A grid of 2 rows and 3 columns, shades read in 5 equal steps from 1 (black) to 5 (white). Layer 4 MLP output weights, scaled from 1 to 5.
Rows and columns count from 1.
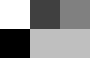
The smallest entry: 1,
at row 2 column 1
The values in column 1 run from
1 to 5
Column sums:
6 6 7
